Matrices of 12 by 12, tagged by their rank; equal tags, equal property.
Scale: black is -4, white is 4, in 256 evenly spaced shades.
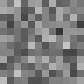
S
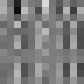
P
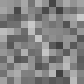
S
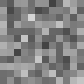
S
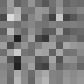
P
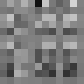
P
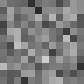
S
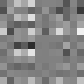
P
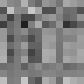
P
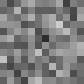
S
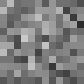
S
